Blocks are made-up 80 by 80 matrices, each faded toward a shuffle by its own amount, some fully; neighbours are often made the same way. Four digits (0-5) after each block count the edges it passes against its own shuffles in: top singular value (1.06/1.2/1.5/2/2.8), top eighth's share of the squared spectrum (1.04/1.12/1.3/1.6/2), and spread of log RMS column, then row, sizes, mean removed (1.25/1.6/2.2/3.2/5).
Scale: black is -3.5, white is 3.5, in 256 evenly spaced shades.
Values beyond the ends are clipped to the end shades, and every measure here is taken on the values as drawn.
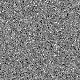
0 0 0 0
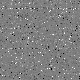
3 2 0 1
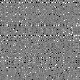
4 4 1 3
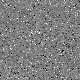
0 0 0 0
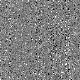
1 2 3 0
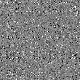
3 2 0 2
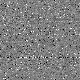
2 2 0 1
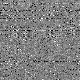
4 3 0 3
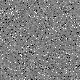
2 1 0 0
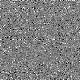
3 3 0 2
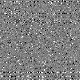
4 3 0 2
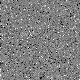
1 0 0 0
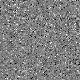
3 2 1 1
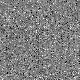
3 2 0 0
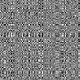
5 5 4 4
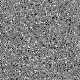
3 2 1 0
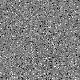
3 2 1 1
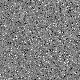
2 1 0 0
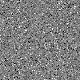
3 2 1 0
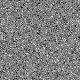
2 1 0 0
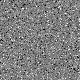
0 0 0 0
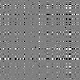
5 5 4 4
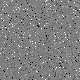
0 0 0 0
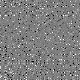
4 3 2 2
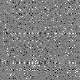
4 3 2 2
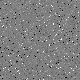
0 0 0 0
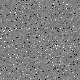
3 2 0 1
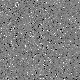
2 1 0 0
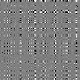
5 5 4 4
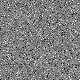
1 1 0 0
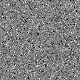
2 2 0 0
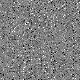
1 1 2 0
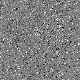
0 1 1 0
